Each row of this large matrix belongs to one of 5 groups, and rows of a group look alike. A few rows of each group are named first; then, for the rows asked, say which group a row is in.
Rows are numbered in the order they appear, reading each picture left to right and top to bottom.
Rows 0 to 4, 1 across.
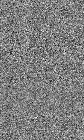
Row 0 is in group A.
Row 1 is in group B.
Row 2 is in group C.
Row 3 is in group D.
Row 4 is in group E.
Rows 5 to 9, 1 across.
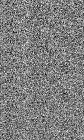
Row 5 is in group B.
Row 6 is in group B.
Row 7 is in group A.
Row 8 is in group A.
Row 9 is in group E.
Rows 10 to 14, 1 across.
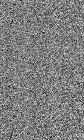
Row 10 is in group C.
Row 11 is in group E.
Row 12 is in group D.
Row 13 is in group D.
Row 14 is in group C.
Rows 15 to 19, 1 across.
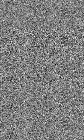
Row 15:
D
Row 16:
A
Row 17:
C
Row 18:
C
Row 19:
A
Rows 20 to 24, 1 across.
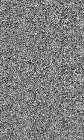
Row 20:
E
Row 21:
E
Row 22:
D
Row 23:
D
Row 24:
A
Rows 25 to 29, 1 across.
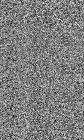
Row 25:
C
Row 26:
A
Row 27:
D
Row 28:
B
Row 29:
B
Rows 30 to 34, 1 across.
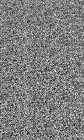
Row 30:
C
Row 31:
A
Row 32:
C
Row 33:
A
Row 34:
C
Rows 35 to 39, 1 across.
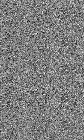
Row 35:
C
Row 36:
E
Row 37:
D
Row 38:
E
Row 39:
A
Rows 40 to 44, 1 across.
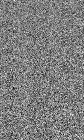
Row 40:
D
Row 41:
D
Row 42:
A
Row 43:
B
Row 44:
C
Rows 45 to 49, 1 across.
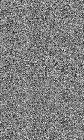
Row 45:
A
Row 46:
B
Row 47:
E
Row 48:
A
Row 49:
A
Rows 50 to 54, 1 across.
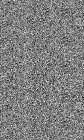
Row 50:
D
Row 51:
A
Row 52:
A
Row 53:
D
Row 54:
A
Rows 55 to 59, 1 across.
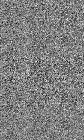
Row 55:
E
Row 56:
A
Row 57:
B
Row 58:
E
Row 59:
A
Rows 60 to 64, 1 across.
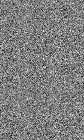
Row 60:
A
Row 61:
C
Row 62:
D
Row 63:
D
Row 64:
C
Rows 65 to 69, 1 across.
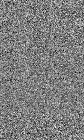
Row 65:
D
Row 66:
B
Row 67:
B
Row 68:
E
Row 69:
C
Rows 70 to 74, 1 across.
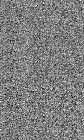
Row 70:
E
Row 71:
B
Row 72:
B
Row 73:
E
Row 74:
E
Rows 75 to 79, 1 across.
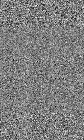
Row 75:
E
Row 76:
D
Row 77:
B
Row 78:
B
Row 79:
A
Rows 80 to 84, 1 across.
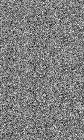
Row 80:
C
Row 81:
A
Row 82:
D
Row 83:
D
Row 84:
C
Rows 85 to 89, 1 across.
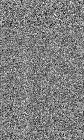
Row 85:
C
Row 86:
E
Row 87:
A
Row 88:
B
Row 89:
B
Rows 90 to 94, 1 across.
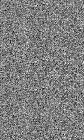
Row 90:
E
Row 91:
B
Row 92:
E
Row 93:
E
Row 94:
B
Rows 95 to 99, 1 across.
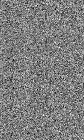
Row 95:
E
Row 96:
C
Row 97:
B
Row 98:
B
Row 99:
C
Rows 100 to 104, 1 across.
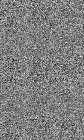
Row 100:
A
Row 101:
D
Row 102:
B
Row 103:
A
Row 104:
E
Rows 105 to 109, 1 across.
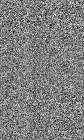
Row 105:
C
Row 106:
A
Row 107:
A
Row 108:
D
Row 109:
B
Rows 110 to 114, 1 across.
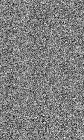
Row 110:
B
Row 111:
D
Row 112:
A
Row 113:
D
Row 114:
E
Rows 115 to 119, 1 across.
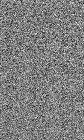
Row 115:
C
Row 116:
E
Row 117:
A
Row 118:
D
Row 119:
E
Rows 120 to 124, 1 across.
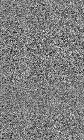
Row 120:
E
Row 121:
C
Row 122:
B
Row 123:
E
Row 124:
C
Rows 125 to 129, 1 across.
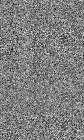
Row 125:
B
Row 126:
A
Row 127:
B
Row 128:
D
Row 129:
E
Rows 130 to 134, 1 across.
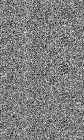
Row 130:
B
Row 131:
A
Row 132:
A
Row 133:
D
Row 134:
A
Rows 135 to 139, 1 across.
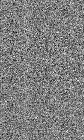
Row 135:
A
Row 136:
B
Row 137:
C
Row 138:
A
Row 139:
E
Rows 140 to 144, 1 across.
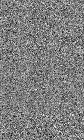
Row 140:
A
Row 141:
D
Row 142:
B
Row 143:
E
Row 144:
C
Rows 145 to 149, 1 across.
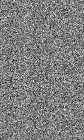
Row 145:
A
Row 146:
C
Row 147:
B
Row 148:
B
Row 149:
D
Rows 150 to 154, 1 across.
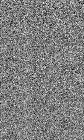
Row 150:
C
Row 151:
A
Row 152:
D
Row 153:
A
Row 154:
A
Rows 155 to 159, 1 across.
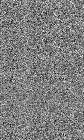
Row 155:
C
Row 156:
C
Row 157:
B
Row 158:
A
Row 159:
B
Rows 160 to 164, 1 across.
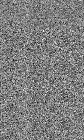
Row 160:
B
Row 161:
C
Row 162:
B
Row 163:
A
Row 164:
A
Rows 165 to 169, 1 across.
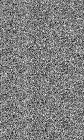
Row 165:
B
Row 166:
D
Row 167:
A
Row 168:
A
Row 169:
A
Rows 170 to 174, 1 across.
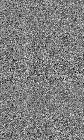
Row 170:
E
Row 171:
A
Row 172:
B
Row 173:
A
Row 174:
C
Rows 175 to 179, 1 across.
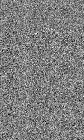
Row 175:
A
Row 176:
E
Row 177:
A
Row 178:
B
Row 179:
D
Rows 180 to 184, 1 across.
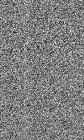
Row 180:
B
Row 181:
C
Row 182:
A
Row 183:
C
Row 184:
A
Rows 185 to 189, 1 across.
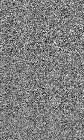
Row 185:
A
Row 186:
C
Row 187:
E
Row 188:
E
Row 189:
D
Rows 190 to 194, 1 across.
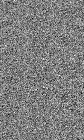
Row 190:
D
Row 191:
A
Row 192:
C
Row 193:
E
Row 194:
D
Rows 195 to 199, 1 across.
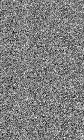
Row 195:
A
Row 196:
B
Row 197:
C
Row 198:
D
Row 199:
E
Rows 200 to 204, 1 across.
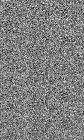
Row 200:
E
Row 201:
D
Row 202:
B
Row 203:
A
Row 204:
A
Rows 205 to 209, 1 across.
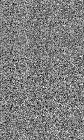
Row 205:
B
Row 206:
B
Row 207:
B
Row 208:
C
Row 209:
E
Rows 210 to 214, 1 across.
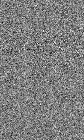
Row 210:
E
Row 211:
C
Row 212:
A
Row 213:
D
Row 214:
C
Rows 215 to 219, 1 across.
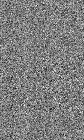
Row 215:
E
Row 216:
A
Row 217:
C
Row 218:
C
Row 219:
B
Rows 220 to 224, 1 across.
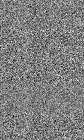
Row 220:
D
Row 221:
A
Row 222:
C
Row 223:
A
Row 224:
B
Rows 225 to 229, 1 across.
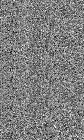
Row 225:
A
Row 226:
B
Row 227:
B
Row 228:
B
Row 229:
C
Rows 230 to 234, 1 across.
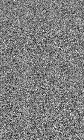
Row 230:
D
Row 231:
C
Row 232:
A
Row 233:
E
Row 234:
C
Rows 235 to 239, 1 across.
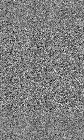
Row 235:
D
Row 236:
B
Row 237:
C
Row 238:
C
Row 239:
B
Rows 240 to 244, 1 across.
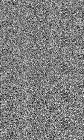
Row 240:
D
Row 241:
D
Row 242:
A
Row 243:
A
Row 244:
A
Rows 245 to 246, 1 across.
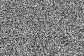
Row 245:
E
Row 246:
A
